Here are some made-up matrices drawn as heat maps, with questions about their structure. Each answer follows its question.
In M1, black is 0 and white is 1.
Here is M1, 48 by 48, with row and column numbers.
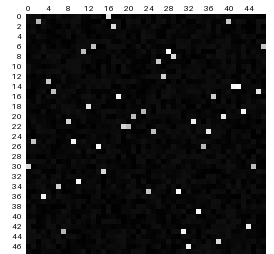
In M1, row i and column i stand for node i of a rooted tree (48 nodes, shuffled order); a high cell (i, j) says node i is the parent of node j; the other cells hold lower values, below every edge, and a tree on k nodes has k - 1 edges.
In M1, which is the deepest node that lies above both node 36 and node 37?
23
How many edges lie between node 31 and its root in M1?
3
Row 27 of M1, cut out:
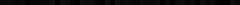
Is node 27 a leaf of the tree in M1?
yes
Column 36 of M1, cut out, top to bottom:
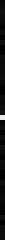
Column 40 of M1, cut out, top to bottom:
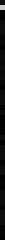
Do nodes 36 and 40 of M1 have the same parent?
no
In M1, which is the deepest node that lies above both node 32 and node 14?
19
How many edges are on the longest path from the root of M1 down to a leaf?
12
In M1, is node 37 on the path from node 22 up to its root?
no
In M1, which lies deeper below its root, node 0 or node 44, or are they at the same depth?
the same depth
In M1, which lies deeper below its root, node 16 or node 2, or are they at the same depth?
node 16
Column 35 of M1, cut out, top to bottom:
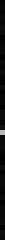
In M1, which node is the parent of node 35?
26
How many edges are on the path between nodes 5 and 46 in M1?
2
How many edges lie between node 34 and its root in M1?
3
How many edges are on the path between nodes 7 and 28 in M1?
1
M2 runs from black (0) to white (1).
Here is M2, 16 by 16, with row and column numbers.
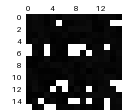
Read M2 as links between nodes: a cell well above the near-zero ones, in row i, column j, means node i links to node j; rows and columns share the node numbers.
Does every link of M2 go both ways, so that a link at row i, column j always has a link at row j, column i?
no
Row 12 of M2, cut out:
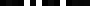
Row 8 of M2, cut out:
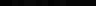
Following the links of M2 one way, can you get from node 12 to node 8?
yes
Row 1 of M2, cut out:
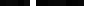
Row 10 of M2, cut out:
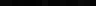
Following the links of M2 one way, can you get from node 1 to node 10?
yes
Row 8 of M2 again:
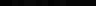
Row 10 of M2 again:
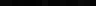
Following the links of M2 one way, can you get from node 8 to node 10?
no
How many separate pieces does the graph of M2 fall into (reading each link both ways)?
1
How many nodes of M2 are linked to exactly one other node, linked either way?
2
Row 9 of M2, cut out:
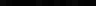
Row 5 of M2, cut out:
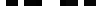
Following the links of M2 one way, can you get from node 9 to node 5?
no
